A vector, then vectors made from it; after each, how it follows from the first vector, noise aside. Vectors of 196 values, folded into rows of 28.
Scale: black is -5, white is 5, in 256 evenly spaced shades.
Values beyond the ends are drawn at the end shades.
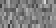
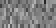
sign-scrambled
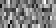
scaled up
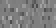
partly zeroed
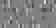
partly zeroed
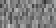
sign-scrambled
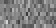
wrapped around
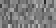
sign-scrambled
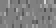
partly zeroed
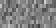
sign-scrambled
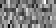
scaled up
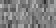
sign-scrambled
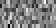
scaled up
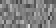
wrapped around
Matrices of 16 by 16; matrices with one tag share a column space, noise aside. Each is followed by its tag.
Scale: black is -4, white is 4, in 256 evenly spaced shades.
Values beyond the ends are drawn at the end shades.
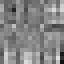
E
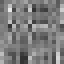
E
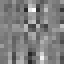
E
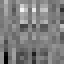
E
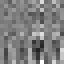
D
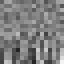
D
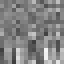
D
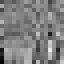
D
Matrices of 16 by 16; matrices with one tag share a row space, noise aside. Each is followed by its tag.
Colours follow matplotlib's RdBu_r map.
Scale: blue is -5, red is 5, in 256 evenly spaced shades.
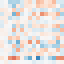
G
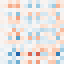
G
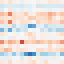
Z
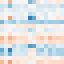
Z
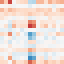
Z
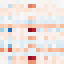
Z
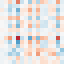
G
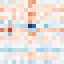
Z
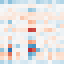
Z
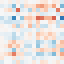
G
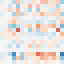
G
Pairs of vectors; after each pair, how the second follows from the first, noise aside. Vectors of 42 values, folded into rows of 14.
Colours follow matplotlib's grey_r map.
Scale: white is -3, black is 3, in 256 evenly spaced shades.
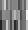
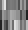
sign-scrambled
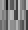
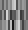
shuffled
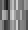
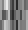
negated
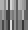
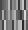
shuffled
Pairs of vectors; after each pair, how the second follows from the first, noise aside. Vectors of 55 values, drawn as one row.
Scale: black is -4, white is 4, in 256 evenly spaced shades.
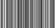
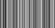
negated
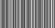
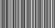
copied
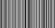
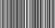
negated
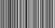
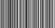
copied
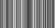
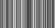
copied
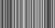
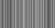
shrunk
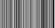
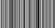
shuffled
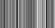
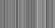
shrunk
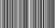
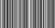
copied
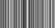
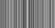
shrunk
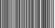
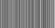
shrunk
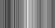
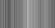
shrunk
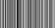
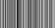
copied
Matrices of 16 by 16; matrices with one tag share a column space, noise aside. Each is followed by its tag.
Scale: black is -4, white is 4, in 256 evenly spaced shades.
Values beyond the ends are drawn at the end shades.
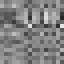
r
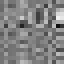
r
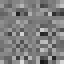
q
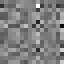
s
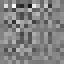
s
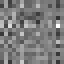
r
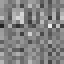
r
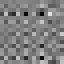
q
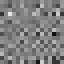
q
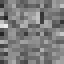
r
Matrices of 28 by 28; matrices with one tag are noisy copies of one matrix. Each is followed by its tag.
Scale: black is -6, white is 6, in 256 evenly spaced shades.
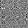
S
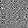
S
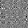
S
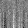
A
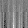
A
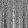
A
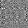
S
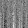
A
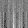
A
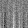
A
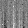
A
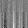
A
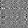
S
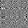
S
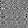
S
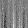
A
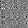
S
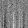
A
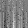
A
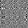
S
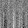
A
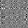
S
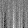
A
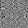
S
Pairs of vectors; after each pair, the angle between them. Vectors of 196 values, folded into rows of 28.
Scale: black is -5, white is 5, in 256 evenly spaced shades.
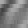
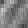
nearly opposite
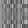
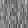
partly aligned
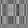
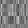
nearly parallel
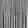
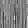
nearly parallel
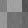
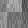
nearly parallel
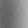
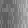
nearly parallel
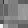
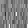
orthogonal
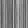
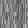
partly opposed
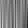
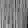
nearly parallel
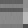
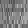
partly aligned
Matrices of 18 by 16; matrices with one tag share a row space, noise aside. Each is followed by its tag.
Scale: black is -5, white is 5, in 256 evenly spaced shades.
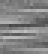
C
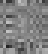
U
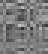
U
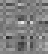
U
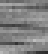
C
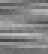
C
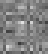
U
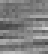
C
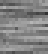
C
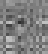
U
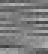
C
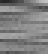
C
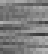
C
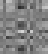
U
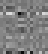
U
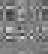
U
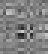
U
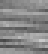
C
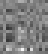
U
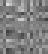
U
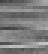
C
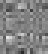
U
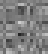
U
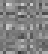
U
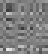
U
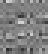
U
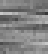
C
